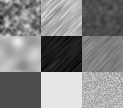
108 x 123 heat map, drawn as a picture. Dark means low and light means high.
The table splits into 3 rows of 3 panels. Panel 1,1: middling, blotchy, strong in contrast. Panel 1,2: high, slanting up to the right. Panel 1,3: low, blotchy, faint in contrast. Panel 2,1: high, smooth. Panel 2,2: very low, slanting up to the right, faint in contrast. Panel 2,3: middling, slanting up to the right, faint in contrast. Panel 3,1: low, flat. Panel 3,2: very high, flat. Panel 3,3: high, fine-grained.
